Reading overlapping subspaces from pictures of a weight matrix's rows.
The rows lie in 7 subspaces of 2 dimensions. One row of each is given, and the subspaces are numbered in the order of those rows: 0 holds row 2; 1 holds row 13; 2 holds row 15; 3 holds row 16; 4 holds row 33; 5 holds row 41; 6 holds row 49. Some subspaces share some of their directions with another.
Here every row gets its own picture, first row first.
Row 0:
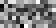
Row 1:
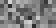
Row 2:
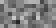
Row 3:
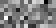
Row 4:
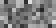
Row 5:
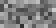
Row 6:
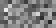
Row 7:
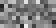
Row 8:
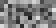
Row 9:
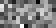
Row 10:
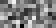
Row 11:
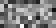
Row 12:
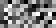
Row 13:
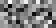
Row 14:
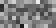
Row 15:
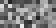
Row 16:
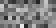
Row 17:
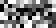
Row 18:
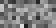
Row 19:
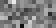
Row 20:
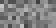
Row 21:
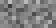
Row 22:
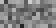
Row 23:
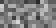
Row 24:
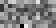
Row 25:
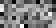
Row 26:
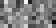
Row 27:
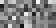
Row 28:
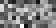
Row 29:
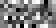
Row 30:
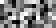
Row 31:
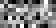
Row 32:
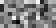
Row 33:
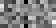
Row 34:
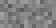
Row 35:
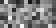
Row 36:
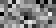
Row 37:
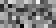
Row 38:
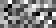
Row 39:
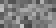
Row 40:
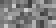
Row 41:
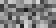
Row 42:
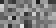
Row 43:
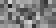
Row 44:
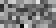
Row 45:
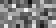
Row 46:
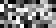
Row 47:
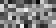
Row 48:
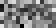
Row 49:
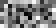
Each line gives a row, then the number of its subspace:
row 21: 1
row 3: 3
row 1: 2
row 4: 4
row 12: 1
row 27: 6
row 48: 3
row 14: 2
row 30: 0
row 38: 1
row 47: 5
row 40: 5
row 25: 2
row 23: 0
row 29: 3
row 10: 0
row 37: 1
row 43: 2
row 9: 5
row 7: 4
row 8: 6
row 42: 6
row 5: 6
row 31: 3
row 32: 0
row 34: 1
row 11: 6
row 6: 1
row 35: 4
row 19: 0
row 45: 5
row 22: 4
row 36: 2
